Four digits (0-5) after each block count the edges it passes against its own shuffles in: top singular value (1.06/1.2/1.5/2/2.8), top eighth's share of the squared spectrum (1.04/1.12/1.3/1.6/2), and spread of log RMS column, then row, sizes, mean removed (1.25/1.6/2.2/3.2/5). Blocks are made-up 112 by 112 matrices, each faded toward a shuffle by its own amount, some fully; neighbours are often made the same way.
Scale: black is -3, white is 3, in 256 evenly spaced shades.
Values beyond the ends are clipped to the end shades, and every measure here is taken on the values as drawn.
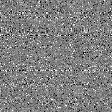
4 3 1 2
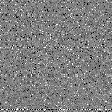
3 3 0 2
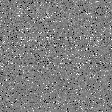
3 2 0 1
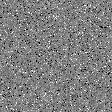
0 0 0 0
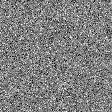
0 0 0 0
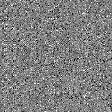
4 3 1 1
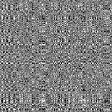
5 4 3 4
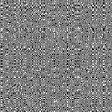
5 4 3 3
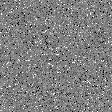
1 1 0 1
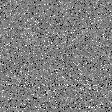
1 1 0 2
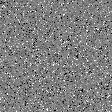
0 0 0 0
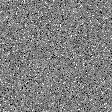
0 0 0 0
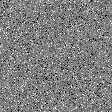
0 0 0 0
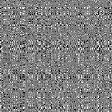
5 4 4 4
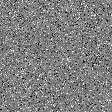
0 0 0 0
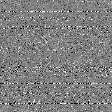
2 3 0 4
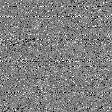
2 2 0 3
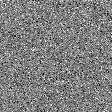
1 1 0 0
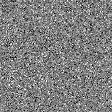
3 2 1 0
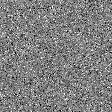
2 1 0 0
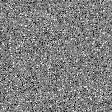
1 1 0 0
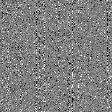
2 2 3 0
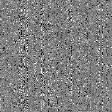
2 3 4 0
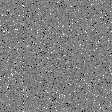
2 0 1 0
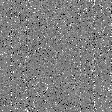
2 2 2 0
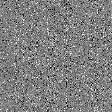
1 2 3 0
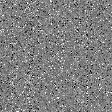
1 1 2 0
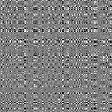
5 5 4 4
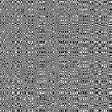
5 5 4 4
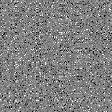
4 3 1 2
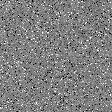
2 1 0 0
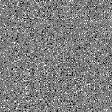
4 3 2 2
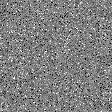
2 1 0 0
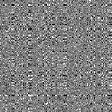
5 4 3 3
